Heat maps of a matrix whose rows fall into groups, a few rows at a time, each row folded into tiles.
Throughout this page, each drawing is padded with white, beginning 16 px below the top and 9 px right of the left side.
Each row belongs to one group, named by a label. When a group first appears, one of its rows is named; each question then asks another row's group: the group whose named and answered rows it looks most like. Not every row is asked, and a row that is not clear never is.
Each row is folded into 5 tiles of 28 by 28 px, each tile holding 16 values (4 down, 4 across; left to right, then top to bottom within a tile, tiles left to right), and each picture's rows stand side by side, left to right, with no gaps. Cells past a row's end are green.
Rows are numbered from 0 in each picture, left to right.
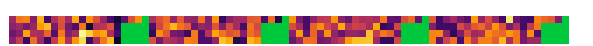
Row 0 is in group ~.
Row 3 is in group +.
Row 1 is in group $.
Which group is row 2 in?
+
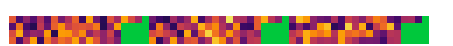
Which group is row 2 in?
~
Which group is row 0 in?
+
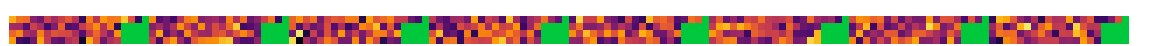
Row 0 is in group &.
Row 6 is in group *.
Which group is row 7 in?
~
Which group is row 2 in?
&
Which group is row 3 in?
+
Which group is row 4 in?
~
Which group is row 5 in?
$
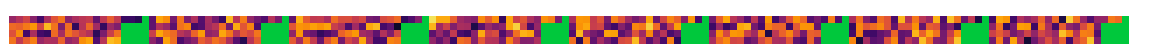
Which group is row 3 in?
&
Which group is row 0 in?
$
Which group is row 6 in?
$
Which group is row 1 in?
~
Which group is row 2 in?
$
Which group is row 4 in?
*
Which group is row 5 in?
~
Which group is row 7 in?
~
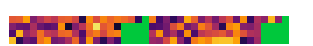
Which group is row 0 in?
&
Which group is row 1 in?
+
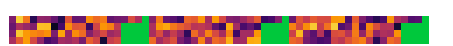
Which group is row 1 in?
$
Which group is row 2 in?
$
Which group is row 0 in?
~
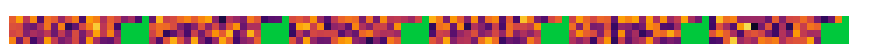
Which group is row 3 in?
*
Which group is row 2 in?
*
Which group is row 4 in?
&
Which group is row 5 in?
~
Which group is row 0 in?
&
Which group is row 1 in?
$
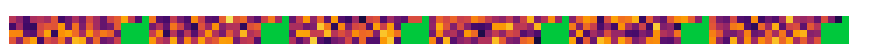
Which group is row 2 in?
~
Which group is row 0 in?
+
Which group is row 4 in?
&
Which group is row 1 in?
+
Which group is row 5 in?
+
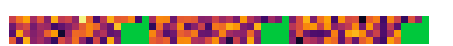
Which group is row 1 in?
*
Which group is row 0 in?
*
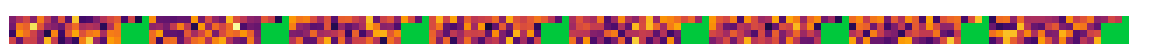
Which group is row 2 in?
&
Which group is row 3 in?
&
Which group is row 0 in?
$
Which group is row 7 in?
~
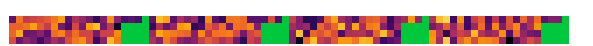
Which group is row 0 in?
$
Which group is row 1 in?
~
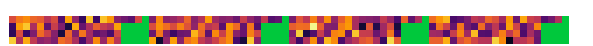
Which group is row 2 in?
$
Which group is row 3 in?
*
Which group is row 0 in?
*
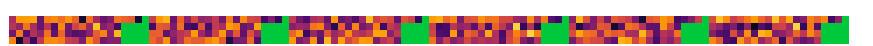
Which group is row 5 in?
&
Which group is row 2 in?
+
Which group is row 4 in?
~
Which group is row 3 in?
&
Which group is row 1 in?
*
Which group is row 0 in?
&
